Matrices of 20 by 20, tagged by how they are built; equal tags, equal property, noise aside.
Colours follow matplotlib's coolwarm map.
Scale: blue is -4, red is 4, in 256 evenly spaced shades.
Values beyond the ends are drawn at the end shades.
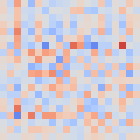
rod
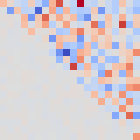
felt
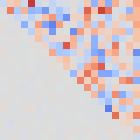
felt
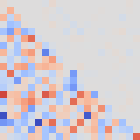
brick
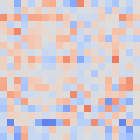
rod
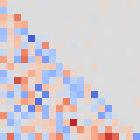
brick
